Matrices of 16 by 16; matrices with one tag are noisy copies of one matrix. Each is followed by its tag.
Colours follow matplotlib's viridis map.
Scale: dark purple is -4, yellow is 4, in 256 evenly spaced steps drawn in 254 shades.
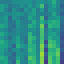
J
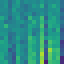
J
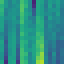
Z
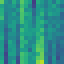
Z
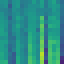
J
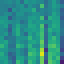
J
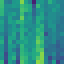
Z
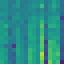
J
